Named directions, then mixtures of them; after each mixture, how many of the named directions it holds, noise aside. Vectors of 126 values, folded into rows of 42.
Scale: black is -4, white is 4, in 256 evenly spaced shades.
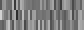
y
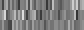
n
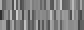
one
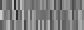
one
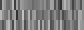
one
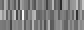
two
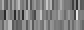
one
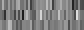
one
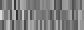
one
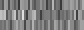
two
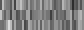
two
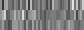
one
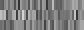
two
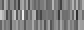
two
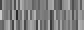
one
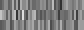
two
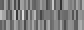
two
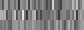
two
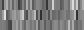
one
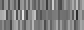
two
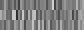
two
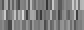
one
